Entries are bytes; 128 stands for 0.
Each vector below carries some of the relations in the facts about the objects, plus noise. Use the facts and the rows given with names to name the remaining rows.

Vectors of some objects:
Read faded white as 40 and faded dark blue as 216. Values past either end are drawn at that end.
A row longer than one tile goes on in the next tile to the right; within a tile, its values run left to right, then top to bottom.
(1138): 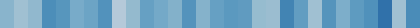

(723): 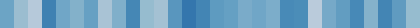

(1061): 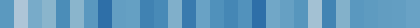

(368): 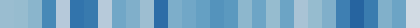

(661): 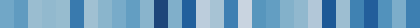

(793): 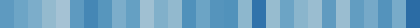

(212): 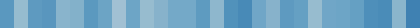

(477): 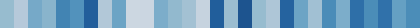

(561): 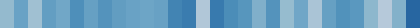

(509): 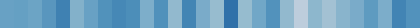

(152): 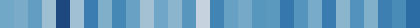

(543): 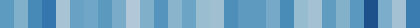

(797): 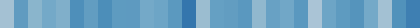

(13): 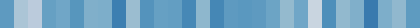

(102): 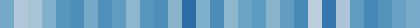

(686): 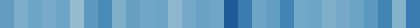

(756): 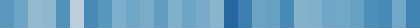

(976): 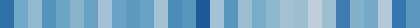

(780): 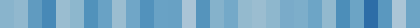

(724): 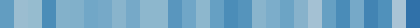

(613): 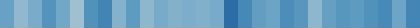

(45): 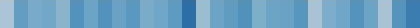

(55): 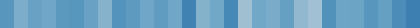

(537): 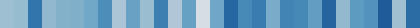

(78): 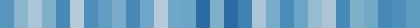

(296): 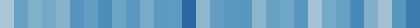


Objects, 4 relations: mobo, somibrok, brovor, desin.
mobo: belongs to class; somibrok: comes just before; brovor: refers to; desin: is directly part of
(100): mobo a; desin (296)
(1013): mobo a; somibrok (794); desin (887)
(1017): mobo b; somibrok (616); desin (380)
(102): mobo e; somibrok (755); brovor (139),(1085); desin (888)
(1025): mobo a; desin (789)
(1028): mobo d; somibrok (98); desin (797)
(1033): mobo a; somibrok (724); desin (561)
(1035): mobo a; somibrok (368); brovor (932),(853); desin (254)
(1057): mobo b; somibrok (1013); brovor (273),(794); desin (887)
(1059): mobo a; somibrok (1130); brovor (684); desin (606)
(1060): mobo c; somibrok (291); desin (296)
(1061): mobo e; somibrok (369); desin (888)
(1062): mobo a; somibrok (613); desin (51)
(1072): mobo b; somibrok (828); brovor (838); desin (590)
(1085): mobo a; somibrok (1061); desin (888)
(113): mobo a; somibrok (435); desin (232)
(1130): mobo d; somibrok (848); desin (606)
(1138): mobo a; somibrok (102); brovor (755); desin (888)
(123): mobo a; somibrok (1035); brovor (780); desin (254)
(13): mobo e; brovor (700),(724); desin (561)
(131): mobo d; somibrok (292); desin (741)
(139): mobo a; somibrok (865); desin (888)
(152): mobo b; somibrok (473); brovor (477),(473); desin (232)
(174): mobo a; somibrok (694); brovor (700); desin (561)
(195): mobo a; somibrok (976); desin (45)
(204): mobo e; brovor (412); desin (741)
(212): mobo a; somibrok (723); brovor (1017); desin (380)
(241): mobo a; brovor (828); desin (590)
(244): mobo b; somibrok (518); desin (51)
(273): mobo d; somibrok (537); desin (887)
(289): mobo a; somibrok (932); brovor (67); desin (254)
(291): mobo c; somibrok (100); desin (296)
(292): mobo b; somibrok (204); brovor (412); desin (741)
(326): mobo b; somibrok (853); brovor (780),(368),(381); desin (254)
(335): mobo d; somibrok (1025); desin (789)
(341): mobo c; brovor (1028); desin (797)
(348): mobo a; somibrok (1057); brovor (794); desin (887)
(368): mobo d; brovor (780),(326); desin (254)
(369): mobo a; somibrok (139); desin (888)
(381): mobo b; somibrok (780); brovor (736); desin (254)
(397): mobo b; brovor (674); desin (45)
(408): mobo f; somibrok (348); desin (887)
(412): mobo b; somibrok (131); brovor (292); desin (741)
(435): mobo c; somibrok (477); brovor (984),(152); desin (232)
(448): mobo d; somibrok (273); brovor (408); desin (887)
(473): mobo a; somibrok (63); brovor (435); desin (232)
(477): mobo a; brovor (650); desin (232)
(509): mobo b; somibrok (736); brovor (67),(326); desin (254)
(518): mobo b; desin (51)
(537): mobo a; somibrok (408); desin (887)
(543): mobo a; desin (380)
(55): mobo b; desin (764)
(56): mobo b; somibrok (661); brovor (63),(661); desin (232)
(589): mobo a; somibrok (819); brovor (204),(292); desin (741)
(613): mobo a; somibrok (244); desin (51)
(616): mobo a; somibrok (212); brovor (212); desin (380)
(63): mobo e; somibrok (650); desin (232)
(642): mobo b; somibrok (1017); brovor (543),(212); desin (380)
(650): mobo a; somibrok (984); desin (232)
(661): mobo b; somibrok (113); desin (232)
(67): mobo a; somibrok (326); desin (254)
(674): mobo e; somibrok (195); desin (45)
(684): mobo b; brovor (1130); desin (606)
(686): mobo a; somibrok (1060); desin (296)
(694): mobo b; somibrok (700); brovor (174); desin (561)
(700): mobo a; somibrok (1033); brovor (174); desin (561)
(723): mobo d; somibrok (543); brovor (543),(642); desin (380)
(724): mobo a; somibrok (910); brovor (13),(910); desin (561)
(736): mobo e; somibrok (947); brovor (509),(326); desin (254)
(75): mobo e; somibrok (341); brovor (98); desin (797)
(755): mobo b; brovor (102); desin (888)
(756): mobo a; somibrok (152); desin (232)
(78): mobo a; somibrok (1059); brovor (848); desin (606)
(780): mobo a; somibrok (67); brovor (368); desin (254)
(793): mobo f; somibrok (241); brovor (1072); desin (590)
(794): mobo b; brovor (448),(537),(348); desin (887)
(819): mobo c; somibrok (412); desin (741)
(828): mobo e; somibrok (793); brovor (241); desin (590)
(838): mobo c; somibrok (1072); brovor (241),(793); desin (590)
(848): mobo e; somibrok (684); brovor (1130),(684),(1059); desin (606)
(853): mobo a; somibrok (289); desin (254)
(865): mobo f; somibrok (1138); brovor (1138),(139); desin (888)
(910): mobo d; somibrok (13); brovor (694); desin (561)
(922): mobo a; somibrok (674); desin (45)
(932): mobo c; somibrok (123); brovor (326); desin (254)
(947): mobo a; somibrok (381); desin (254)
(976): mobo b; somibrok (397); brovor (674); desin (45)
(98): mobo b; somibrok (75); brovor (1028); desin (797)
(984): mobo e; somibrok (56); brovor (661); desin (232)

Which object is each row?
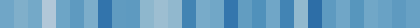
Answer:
(838)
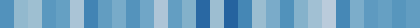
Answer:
(589)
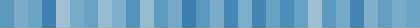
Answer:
(131)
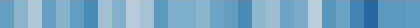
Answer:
(113)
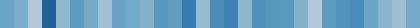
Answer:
(910)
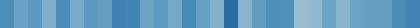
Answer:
(642)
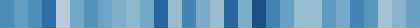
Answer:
(1130)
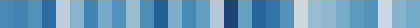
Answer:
(1028)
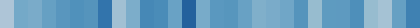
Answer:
(888)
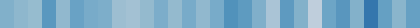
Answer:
(1013)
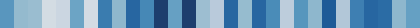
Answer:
(63)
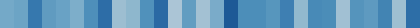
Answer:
(1085)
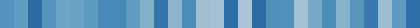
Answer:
(1017)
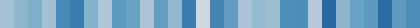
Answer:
(794)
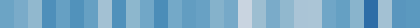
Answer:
(326)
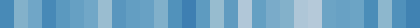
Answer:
(684)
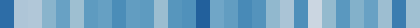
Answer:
(75)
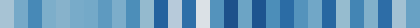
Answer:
(273)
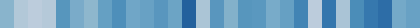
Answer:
(984)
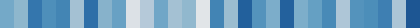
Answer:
(650)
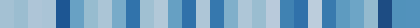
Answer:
(1057)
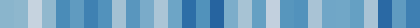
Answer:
(865)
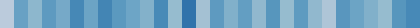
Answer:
(254)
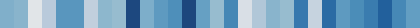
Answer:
(56)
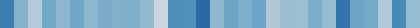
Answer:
(341)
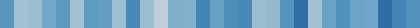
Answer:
(616)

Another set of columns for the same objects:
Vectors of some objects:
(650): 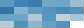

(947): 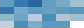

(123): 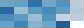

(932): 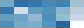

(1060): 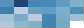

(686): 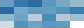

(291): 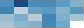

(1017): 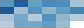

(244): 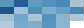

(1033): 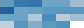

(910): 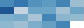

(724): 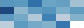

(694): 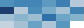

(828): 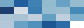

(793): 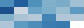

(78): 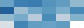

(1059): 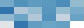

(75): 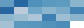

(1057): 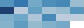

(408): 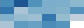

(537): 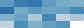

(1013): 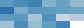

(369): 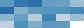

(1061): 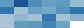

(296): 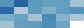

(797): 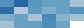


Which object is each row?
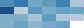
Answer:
(56)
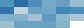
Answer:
(232)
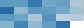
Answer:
(289)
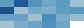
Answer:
(561)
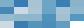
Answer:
(848)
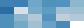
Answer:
(435)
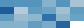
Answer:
(13)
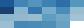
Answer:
(292)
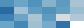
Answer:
(477)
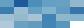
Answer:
(674)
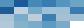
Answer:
(448)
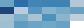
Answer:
(381)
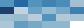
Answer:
(152)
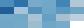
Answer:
(661)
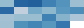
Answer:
(736)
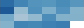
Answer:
(204)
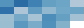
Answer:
(254)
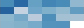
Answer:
(723)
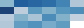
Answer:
(509)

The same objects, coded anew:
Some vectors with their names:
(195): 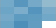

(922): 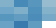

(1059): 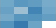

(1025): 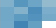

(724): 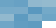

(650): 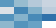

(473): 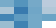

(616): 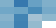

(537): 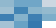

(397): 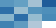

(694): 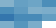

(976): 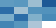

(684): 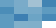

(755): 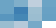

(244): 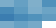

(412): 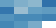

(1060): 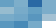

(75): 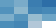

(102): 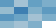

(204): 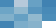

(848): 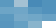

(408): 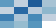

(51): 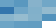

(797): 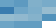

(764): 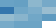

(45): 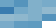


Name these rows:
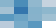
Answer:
(348)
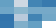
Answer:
(1130)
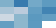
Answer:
(780)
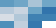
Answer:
(853)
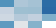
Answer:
(368)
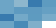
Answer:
(1061)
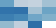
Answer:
(661)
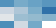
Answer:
(932)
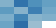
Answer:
(78)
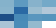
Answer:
(152)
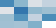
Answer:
(477)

